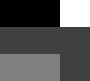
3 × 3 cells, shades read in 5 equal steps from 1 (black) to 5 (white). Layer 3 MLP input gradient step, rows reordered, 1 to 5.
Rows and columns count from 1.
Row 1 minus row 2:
-1 -1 3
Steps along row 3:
same down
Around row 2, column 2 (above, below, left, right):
1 3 2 2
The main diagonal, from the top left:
1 2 2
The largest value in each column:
3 3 5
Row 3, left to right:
3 3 2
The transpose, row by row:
1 2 3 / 1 2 3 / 5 2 2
